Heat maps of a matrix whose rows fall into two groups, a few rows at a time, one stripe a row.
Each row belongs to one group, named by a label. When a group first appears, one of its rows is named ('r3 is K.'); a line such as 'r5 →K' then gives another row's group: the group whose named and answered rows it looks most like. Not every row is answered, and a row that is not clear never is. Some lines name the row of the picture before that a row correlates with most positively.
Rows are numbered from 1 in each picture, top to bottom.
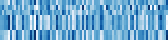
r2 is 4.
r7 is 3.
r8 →3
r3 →4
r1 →3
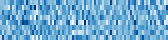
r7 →4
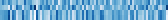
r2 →3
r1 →4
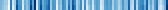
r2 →3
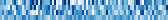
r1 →4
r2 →3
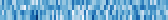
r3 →4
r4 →4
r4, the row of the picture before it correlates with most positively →1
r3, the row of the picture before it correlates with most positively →1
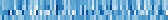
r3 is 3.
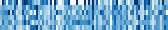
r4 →4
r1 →4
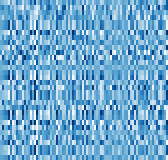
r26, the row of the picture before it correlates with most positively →5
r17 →3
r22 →4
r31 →3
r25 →3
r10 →3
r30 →3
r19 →3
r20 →3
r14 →3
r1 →3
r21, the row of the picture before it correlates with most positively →5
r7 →3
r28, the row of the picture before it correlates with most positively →5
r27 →3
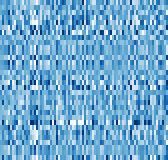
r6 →3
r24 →4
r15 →3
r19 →4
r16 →4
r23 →3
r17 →3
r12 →3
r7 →4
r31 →3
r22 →4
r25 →4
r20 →4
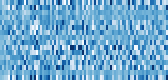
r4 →3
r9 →4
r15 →3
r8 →3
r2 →3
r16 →3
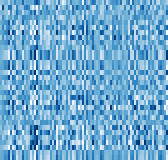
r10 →4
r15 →3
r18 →3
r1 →4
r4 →4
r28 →4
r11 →3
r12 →3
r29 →4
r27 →3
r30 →3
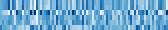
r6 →4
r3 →3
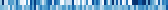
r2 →3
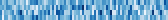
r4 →4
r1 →4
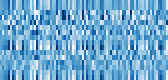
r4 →4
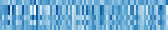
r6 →4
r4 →4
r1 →3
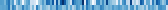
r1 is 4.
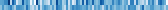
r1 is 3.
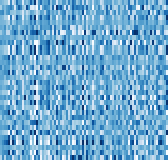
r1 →3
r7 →4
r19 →3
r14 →4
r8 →4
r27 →3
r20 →4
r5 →3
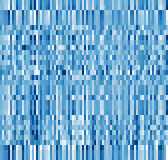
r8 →3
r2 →3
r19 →3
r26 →4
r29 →4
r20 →4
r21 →3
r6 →4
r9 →3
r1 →3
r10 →4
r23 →3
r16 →4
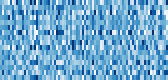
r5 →4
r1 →3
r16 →4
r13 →4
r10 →3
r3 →4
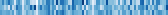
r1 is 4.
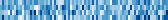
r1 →4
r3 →3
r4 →4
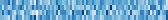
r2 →4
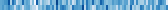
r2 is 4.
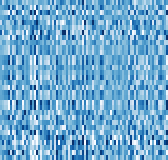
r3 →3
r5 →4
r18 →3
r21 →3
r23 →4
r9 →4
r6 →4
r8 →3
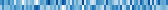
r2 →4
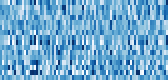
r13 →4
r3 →4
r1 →3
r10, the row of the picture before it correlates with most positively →1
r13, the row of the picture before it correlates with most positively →2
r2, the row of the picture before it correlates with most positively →1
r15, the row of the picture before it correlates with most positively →2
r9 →3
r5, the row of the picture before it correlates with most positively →2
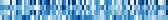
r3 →3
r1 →3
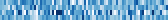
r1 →4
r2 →3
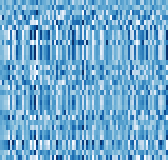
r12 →3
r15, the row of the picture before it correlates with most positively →4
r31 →3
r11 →3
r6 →4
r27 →3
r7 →3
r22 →3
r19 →4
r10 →3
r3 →4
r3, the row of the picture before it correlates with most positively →1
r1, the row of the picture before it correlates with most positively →1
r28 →3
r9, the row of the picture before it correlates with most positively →3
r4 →4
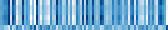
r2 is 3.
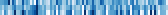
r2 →4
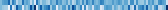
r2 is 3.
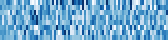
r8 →4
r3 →3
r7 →4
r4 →4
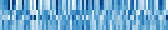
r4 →3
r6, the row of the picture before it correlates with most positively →1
